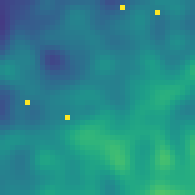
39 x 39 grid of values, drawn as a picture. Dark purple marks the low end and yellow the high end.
Slope: up to the bottom right. Grain: blotchy. Average level on the scale: 50%. Ninth with the lowest average: top left. Lone odd cells: 4, each higher than its neighbours.
